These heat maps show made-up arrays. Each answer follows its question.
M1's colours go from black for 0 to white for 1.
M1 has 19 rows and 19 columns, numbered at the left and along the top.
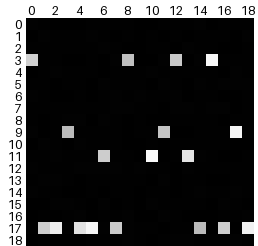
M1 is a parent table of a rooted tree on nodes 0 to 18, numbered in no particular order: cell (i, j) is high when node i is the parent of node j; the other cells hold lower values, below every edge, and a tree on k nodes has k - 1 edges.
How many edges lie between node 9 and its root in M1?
0
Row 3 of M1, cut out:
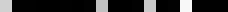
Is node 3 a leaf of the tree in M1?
no
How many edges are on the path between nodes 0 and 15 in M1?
2
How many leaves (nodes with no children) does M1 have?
15
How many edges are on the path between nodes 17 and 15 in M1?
3
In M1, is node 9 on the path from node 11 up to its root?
yes
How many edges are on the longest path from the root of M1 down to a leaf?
2
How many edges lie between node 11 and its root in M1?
1
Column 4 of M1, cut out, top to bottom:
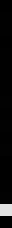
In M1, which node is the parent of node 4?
17
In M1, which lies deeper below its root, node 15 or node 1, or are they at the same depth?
the same depth
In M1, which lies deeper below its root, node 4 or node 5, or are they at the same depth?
the same depth
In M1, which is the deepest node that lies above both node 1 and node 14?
17
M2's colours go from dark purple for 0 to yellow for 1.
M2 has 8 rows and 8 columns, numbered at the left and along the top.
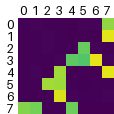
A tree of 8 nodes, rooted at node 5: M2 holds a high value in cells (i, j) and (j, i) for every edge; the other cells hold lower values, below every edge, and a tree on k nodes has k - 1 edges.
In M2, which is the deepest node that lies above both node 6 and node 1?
3
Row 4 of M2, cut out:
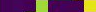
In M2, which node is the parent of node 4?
3
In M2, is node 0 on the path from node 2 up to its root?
no
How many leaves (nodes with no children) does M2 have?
4
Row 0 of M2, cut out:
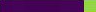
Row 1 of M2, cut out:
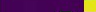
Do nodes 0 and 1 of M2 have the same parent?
yes
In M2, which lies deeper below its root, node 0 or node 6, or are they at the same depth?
node 0
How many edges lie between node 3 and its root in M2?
1
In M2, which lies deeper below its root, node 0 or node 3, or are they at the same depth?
node 0
